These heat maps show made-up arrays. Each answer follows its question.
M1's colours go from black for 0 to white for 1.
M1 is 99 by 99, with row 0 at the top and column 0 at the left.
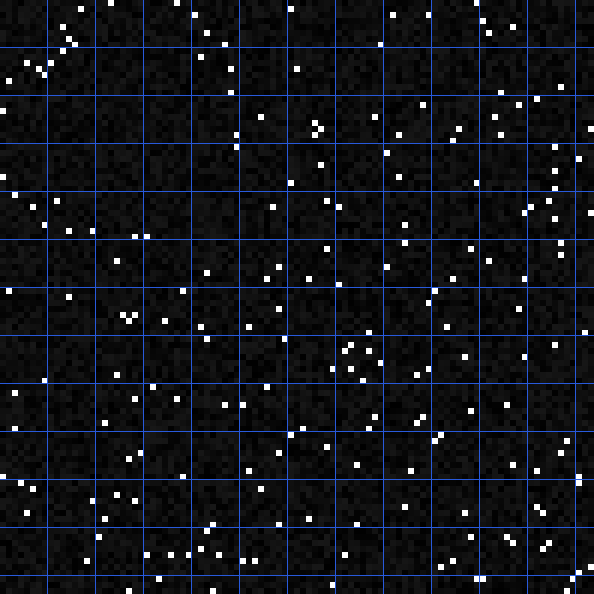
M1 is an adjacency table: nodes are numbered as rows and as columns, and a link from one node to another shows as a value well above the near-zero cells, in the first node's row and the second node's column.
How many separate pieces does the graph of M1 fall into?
1
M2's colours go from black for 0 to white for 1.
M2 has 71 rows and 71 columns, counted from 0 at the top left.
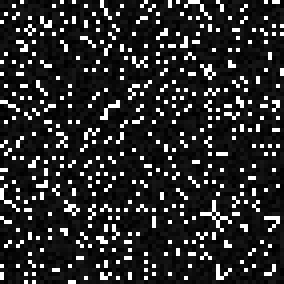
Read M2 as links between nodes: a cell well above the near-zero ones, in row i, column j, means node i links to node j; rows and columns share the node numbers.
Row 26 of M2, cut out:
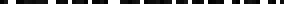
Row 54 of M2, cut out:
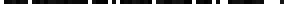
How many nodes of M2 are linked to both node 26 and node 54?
6
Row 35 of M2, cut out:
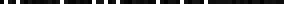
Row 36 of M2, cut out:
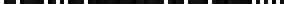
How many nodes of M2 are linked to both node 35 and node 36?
1
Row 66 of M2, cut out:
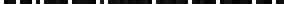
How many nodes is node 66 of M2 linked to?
12
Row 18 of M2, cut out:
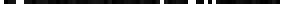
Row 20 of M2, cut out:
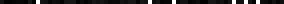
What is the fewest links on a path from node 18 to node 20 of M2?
3
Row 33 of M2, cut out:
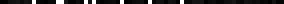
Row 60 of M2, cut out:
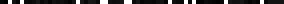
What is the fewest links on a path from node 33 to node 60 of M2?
3
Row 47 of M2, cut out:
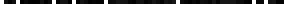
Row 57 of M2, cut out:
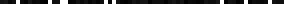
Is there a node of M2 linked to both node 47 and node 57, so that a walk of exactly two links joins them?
yes
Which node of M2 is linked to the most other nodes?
node 26
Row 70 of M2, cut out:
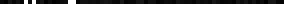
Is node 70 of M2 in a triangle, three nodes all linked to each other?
no
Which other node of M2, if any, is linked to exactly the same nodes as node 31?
node 19
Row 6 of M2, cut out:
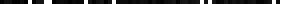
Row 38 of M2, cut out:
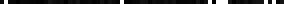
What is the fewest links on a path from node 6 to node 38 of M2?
2
